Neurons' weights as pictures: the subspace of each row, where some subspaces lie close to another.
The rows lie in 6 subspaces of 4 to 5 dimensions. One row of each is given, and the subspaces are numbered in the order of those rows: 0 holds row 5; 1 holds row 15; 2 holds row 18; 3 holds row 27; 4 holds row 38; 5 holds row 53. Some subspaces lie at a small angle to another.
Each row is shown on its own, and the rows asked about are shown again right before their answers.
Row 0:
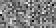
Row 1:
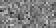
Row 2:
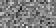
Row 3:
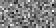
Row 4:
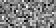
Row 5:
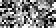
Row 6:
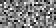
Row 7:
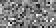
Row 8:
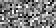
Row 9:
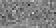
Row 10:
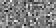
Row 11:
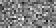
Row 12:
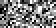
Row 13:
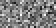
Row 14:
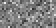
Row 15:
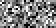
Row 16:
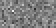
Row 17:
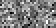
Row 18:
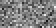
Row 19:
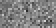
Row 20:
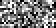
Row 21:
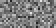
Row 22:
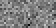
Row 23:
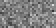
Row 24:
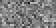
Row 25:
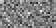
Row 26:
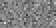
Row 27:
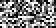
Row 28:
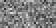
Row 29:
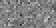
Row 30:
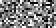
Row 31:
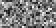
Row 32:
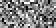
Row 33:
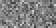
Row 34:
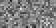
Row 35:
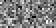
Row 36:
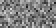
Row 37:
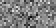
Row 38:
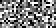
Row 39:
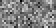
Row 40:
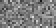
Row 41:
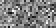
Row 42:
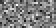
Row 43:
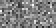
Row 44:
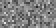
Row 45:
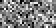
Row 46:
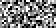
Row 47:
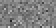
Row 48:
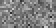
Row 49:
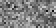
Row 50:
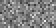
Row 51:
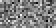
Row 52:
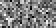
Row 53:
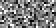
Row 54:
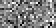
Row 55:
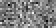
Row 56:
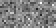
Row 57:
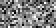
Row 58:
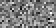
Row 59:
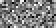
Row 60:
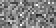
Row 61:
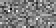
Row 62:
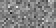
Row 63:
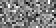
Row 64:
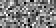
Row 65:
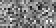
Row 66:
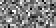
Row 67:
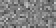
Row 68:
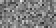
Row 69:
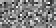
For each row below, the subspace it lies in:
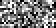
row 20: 0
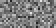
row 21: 5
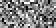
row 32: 4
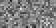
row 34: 3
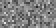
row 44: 4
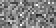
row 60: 2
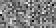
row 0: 5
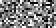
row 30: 4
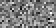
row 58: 3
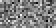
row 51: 4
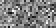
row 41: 1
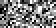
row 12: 2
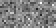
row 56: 0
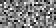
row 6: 3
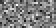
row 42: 3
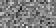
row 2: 3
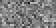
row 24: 4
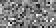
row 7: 2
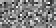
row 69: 4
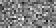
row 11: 2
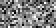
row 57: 2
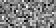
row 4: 5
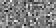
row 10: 3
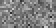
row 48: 0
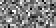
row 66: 1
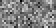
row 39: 0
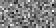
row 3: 5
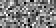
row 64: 3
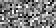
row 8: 5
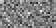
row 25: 3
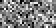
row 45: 4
